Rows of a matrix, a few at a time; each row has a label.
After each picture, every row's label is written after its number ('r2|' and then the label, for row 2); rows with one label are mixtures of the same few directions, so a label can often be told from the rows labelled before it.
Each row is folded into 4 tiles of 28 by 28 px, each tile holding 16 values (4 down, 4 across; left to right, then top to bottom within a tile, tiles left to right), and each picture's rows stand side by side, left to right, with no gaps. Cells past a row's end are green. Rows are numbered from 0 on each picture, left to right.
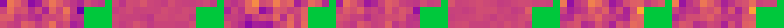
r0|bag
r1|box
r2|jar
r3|bag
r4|bag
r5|bag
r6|bag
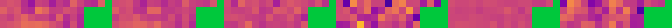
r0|jar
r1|jar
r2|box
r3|box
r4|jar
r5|bag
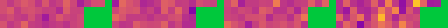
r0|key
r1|bag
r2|box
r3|key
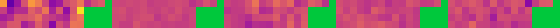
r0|bag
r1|key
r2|jar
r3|jar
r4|key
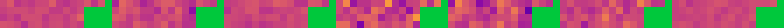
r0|box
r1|bag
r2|jar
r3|box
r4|bag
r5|key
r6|box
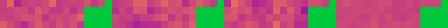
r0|box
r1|jar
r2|bag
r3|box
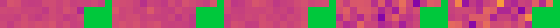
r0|bag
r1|jar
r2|bag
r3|key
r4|box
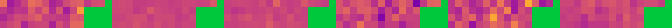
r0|bag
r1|jar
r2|key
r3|key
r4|key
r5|jar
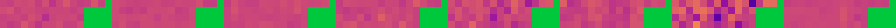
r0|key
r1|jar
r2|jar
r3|key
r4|key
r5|bag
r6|key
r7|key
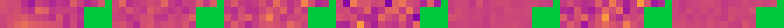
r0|jar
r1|box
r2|key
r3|box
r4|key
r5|key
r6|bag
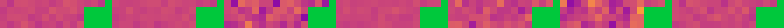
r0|box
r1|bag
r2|box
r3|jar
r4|box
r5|bag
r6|box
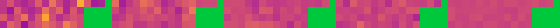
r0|key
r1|bag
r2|jar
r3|box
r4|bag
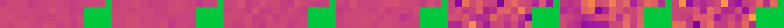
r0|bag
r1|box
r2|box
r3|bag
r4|box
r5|jar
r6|box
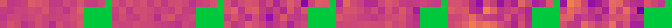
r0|bag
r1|key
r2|key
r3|bag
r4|jar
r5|bag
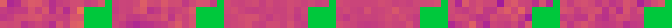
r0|bag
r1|jar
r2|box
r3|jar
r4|box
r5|key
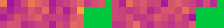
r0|bag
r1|box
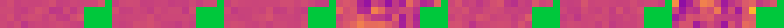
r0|box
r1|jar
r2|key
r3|jar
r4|box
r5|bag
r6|bag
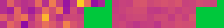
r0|key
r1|jar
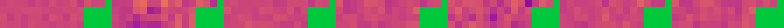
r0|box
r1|jar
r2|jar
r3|bag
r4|key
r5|key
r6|bag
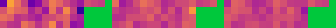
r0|bag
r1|bag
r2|bag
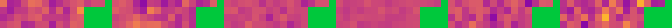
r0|bag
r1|jar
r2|key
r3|bag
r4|key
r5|key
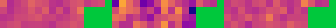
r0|bag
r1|bag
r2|key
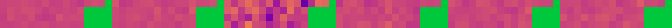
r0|key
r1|bag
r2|key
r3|bag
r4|bag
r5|key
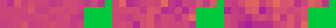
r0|box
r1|box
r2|jar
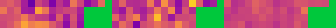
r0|jar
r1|key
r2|bag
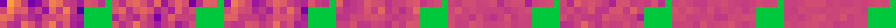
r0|bag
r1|key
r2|bag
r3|bag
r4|key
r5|box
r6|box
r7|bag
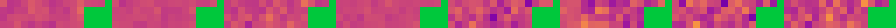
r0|bag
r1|bag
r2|key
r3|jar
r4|key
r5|jar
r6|box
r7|key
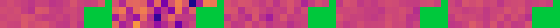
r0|jar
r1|key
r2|key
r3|bag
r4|box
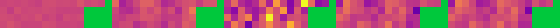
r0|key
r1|bag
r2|key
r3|bag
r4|bag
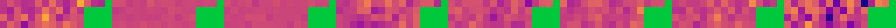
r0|key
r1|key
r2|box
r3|jar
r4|key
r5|bag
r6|key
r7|key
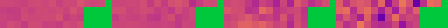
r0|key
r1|key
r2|jar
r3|key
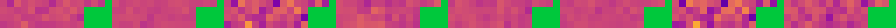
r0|box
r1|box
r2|box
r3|jar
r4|bag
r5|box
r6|box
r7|key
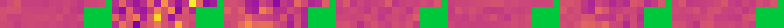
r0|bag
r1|key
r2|jar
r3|box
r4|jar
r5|jar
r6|box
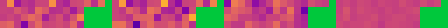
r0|box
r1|box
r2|bag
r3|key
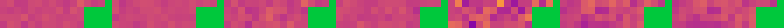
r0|key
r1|bag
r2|key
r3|bag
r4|box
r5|jar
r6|jar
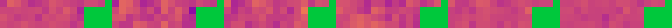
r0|bag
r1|bag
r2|bag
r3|jar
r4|bag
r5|key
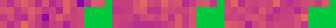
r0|key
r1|jar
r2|box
